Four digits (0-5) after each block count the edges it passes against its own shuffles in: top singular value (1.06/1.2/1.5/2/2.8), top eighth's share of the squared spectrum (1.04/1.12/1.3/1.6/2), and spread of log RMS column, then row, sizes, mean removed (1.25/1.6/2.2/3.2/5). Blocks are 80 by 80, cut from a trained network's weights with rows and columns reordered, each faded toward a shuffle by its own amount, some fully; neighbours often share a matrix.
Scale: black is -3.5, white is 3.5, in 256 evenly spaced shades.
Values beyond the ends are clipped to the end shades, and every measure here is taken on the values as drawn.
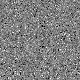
1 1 0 1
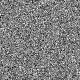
0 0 0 0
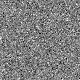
1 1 0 0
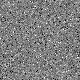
0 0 0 0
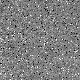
1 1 0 0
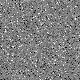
0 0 0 0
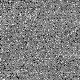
1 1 1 0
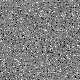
0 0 0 0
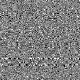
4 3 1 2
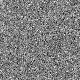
1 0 0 0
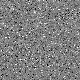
0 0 0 0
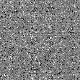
2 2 2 0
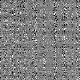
3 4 4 0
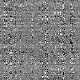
3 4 4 1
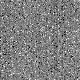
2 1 0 0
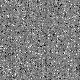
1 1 0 1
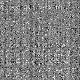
3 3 0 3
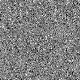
2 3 1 1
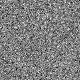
1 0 0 0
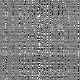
4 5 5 1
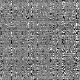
3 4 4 0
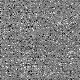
2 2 1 0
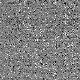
2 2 2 0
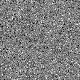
0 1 0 0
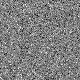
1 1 0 0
